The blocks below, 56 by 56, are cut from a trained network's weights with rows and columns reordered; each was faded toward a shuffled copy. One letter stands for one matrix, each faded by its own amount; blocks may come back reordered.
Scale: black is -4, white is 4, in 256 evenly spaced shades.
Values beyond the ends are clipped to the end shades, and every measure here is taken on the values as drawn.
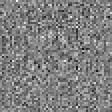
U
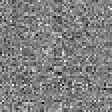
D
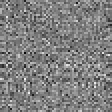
U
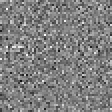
D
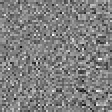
U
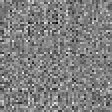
U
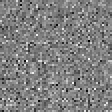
D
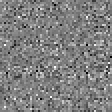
D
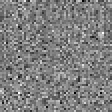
U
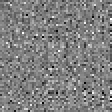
U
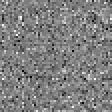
U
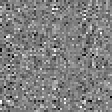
U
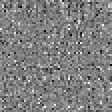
D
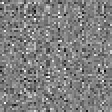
U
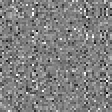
U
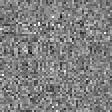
D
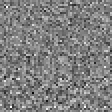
D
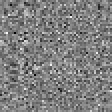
U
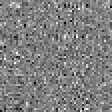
U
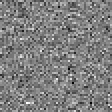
D
